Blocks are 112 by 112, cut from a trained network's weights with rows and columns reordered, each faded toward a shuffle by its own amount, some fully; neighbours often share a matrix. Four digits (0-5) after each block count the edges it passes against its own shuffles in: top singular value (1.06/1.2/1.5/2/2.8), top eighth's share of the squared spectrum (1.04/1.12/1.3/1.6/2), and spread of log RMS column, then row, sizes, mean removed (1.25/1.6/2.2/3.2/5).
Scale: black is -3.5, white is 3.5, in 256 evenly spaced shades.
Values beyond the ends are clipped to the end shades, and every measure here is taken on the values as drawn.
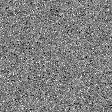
0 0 0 0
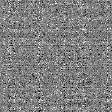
3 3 3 1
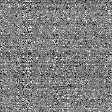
3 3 3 0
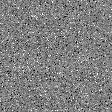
0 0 0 0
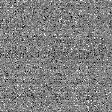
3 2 2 0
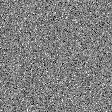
0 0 0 0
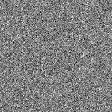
3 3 1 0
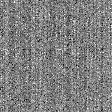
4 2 0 2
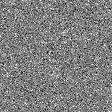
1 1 0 0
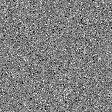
0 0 0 0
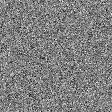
0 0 0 0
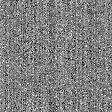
3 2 0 2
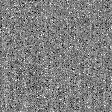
2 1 0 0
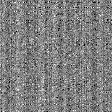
4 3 0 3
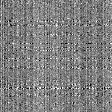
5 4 1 4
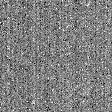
3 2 0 1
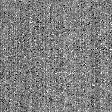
3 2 0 2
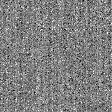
3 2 0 1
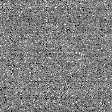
2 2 2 0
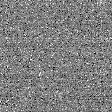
2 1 1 0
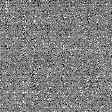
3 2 2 0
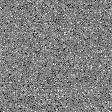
1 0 0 0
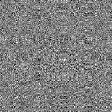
4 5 3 3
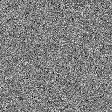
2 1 0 0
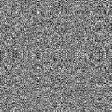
4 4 3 2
